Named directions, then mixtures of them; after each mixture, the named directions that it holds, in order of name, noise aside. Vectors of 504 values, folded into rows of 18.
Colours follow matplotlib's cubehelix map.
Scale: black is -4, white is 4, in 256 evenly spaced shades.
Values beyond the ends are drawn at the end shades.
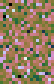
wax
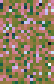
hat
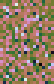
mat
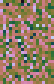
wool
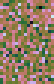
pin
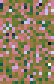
hat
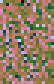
wool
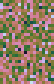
hat, pin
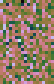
wool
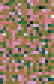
pin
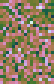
hat, pin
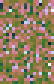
hat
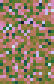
hat, pin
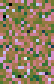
wax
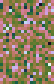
hat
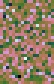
wax, wool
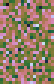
pin, wool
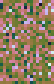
hat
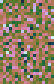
hat, wool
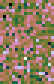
hat, wax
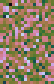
mat, wax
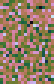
pin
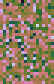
wool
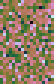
pin, wool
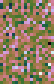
hat, wax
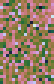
pin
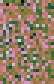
wool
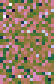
hat, wax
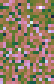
pin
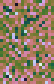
hat, mat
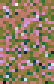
mat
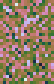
hat, mat
